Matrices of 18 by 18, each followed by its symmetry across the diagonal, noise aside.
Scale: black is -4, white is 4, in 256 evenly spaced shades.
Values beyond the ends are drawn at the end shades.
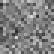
antisymmetric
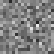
neither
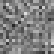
antisymmetric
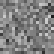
neither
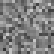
antisymmetric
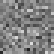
neither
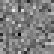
neither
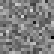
neither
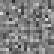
antisymmetric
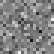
symmetric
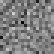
symmetric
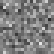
neither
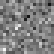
antisymmetric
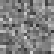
antisymmetric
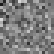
symmetric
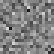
symmetric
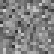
neither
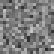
neither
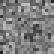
symmetric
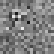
antisymmetric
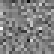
antisymmetric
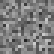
symmetric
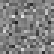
antisymmetric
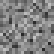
symmetric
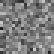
neither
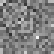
symmetric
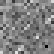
symmetric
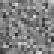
antisymmetric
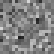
symmetric
